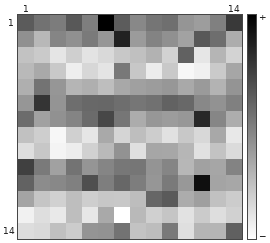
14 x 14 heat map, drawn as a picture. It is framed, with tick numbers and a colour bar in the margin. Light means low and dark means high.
No row or column stands out. Stripes running across repeat 3 times from top to bottom. No seam splits the table.
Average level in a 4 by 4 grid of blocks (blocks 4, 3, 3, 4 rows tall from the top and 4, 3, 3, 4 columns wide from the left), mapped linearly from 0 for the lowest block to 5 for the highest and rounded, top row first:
2422
4544
0110
0231
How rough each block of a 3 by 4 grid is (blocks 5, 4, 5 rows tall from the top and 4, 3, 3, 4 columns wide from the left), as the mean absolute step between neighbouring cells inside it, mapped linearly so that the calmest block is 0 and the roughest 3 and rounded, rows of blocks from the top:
1302 / 1102 / 0211
